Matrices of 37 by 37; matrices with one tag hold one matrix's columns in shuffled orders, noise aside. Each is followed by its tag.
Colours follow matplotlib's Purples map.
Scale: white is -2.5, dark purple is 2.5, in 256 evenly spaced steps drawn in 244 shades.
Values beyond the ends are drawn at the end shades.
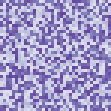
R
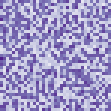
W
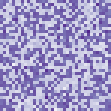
W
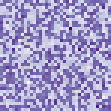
R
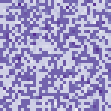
W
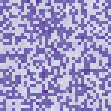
W
